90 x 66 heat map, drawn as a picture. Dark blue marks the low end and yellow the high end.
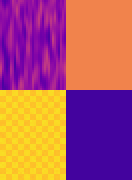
The table splits into 2 rows of 2 panels. Panel 1,1: low, streaked downward. Panel 1,2: high, flat. Panel 2,1: very high, checkered, faint in contrast. Panel 2,2: very low, flat.
